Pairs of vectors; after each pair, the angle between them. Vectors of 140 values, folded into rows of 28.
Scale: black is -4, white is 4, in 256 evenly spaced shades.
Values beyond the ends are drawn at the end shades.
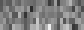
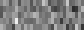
orthogonal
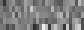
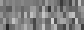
partly aligned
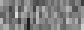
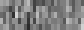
nearly parallel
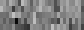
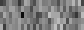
orthogonal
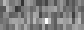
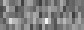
nearly parallel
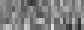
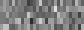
partly aligned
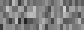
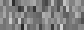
partly opposed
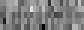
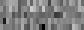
nearly parallel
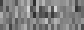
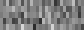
orthogonal
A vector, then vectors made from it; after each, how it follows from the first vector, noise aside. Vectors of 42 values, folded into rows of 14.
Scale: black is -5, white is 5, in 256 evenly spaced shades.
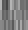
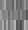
wrapped around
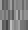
wrapped around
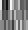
scaled up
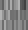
wrapped around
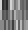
scaled up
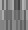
wrapped around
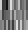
scaled up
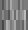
wrapped around
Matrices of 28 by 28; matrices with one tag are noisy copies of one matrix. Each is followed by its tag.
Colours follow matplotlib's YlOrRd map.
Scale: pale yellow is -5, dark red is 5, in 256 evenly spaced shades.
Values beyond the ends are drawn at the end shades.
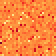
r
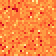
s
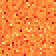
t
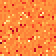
r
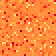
t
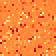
r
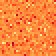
t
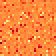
r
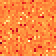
r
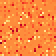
r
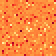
t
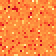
s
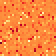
r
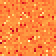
r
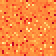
t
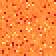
t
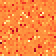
r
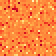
s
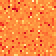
s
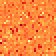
r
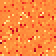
r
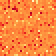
s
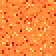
t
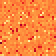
r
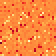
r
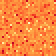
t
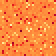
t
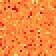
s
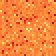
t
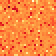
s
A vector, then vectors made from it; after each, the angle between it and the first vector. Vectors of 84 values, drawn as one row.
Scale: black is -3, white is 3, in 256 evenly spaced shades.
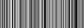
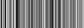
partly opposed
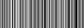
nearly parallel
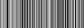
orthogonal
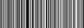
partly opposed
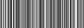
nearly opposite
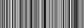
nearly parallel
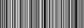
nearly parallel
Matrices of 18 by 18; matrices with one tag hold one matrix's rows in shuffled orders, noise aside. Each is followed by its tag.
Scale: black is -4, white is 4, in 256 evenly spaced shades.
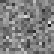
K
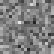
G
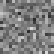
G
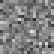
G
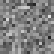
K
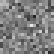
G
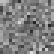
G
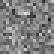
K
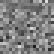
G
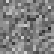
K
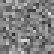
K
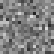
G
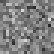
K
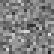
K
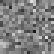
G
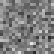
G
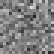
G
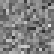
K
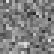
K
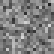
K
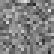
K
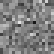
G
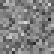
K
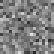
G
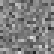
G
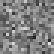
K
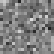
G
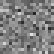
G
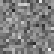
K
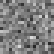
G
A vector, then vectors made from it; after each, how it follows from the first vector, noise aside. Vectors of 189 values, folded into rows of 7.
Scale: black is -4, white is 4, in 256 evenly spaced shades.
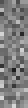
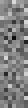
reversed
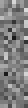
reversed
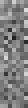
reversed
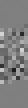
partly zeroed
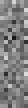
reversed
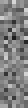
reversed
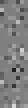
partly zeroed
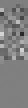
partly zeroed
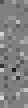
partly zeroed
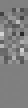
partly zeroed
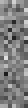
reversed
